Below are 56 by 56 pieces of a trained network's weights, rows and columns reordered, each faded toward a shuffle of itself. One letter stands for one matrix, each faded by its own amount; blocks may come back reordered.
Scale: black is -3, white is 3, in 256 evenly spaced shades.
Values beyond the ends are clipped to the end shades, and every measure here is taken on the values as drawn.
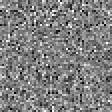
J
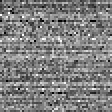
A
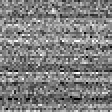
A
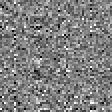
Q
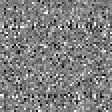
J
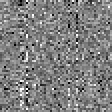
Q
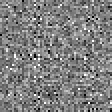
Q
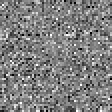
J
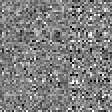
Q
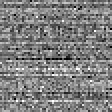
A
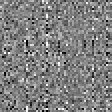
Q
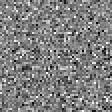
J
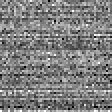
A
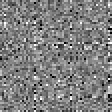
Q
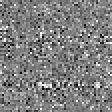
J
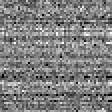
A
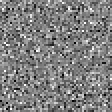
J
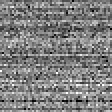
A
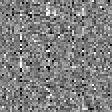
Q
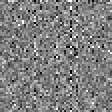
Q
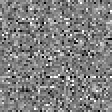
J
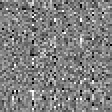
Q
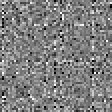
Q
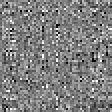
Q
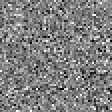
J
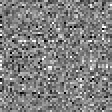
Q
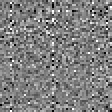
Q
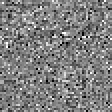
J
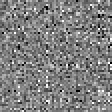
Q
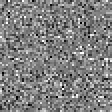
J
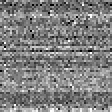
A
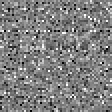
J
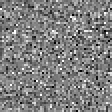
J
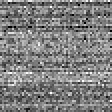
A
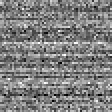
A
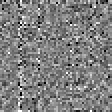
Q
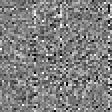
Q
